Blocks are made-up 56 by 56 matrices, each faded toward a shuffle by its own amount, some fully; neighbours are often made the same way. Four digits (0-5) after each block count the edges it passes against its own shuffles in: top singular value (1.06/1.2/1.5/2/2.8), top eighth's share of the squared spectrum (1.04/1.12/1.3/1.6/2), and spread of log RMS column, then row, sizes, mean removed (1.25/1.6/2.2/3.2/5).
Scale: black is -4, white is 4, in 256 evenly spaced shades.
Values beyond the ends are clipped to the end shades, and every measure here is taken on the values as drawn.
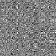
4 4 2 1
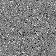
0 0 0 0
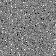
0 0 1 0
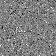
0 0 0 0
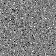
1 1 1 0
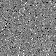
0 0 0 0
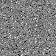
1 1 0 0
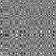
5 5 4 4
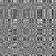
5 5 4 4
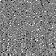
3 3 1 1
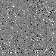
2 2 1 1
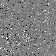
1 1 1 0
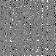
2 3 3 2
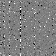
3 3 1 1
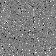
1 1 0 0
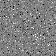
2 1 0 0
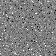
1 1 0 0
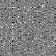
4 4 2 2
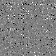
2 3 1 2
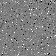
0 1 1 0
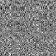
4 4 2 2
